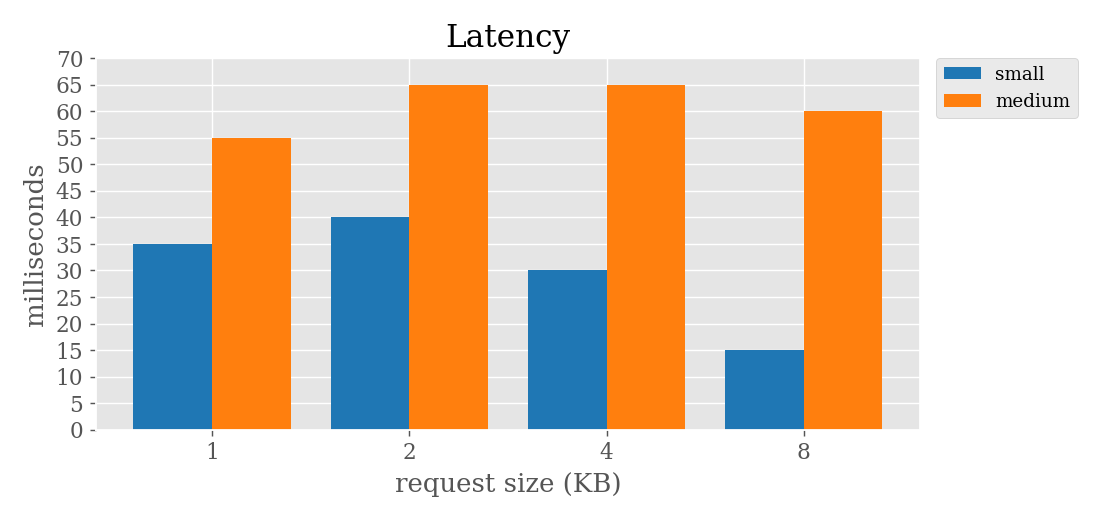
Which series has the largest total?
medium
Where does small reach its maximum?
2
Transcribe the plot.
Title: Latency
x-axis: request size (KB), ticks 1 2 4 8
y-axis: milliseconds, ticks 0 5 10 15 20 25 30 35 40 45 50 55 60 65 70
Legend: small, medium
Values:
small: 35 40 30 15
medium: 55 65 65 60
